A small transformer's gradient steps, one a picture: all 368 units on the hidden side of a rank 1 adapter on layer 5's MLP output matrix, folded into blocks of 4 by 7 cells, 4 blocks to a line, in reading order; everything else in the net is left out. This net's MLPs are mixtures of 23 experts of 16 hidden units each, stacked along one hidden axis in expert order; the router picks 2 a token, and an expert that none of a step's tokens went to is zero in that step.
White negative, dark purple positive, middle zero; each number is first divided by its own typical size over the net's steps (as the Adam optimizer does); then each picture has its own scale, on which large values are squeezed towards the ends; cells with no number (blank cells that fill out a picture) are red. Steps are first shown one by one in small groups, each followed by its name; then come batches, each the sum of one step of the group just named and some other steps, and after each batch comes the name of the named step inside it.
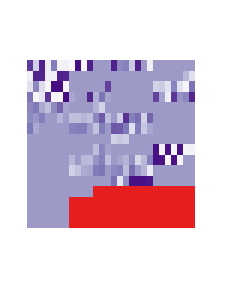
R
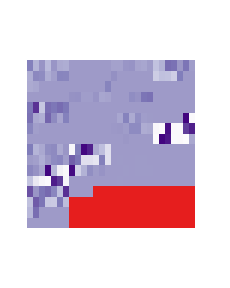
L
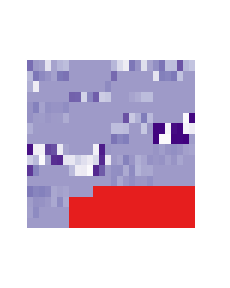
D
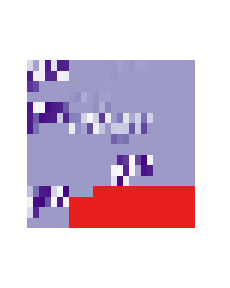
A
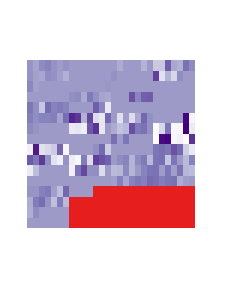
A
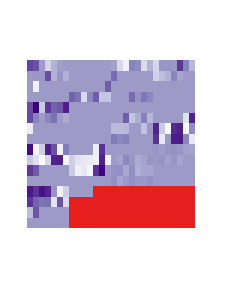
D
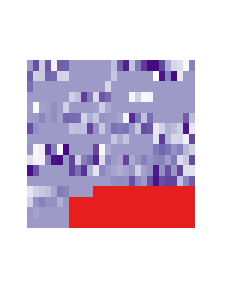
A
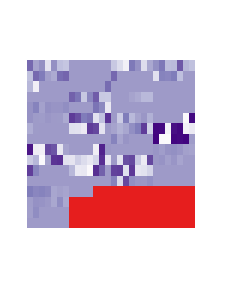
D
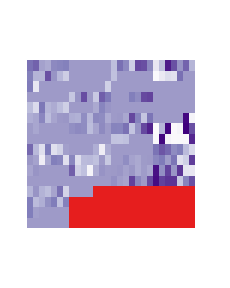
D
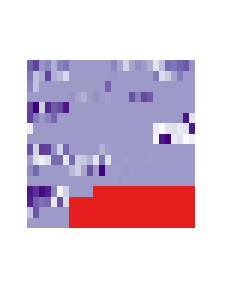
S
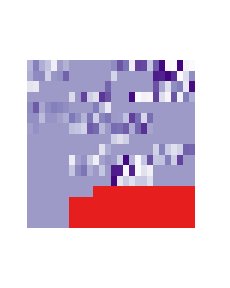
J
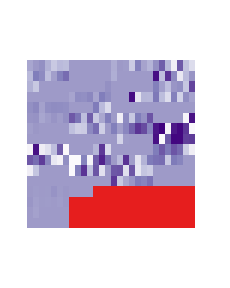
J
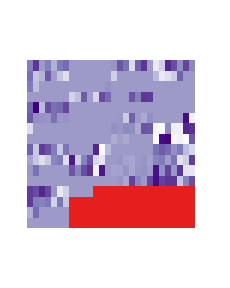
S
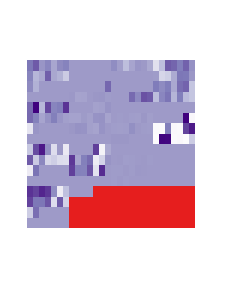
S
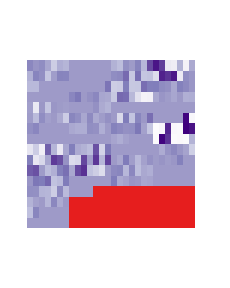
J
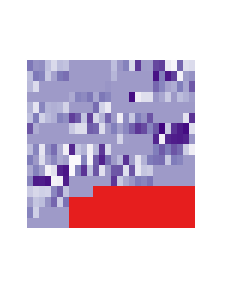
J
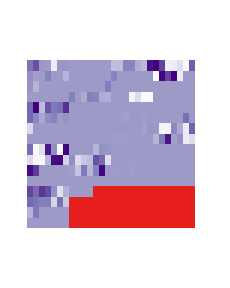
S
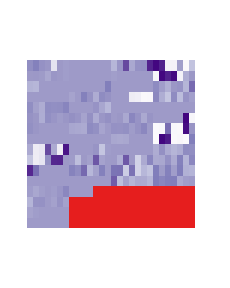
J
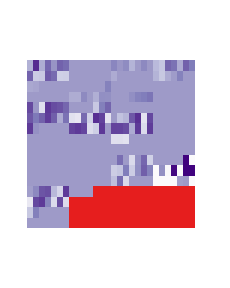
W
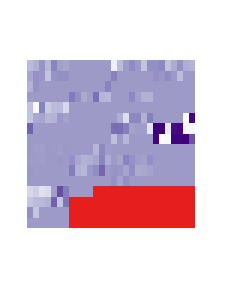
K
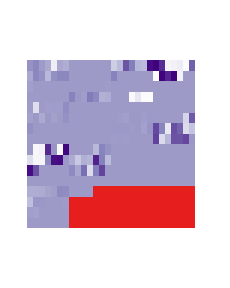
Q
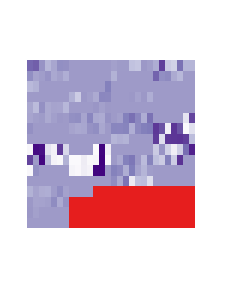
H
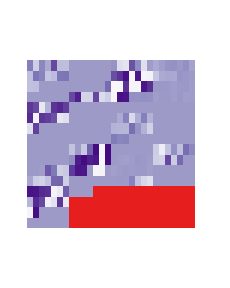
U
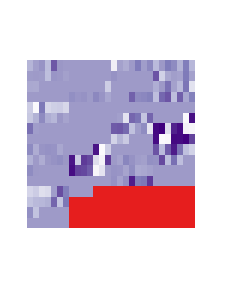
K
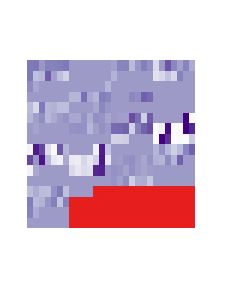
H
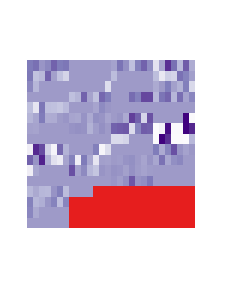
H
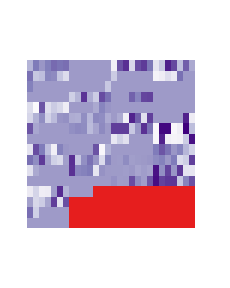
K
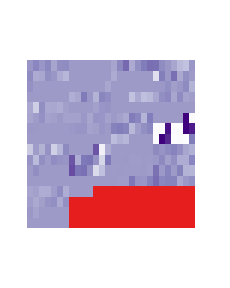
Q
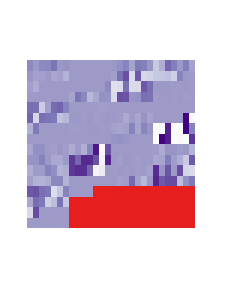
U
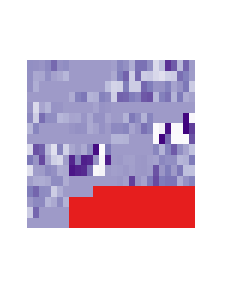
U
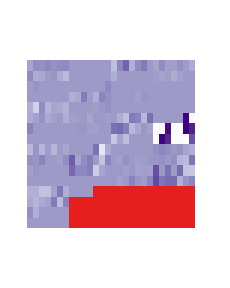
K
